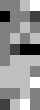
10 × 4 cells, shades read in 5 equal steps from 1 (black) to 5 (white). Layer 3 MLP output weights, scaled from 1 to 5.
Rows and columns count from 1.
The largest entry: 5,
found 3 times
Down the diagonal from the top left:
3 3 4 4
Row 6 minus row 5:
0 2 3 3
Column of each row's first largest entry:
4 2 3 2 1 2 1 4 3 3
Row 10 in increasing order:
2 3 4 5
